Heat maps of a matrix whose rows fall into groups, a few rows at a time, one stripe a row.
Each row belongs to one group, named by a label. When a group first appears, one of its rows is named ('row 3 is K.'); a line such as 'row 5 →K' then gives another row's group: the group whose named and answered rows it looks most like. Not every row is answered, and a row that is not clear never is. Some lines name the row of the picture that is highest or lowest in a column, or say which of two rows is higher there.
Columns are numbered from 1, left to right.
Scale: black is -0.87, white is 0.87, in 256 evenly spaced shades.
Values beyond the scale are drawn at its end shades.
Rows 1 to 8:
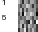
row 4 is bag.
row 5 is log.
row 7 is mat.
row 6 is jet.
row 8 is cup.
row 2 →log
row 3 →mat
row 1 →bag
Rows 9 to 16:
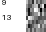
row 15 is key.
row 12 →key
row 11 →log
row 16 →mat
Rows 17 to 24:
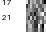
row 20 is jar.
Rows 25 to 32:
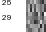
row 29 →jet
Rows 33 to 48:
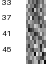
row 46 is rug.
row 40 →key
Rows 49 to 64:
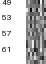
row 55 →mat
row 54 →jar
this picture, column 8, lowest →63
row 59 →cup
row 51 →bag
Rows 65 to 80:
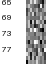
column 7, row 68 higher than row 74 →Yes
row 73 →rug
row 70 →mat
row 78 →bag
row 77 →jet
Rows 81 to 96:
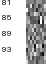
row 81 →rug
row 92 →rug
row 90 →mat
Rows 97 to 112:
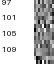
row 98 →jet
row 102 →bag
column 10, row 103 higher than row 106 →Yes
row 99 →mat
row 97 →mat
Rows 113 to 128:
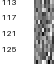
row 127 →jet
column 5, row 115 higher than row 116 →Yes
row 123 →mat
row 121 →jar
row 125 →rug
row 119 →jar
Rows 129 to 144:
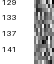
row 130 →key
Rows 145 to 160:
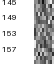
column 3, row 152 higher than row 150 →Yes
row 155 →bag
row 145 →jar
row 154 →jet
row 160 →jet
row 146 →jet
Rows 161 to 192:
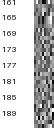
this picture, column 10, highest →188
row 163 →log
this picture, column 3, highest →168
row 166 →jar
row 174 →rug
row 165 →jar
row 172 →rug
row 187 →cup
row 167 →jar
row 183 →mat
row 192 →jar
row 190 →mat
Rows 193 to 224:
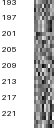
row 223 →log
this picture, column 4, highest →197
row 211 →mat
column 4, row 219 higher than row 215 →Yes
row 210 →log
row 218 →jet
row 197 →cup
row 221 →jet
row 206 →jet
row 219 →rug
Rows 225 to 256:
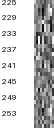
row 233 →key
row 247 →mat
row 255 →mat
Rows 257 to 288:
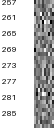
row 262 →rug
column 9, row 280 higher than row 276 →No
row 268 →jet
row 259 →jet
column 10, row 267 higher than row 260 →Yes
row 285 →log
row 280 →log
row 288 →cup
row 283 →key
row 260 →cup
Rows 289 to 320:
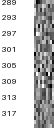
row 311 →jet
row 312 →jet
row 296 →cup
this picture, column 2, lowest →289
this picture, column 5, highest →310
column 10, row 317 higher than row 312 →No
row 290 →log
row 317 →mat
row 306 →bag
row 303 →cup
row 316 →key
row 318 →cup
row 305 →cup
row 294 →jet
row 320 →jar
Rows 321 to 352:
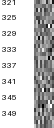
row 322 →jet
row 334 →jet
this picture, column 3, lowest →330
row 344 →mat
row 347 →jar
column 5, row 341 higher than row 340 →Yes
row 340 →cup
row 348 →cup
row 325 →key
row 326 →mat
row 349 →mat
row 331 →rug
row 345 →mat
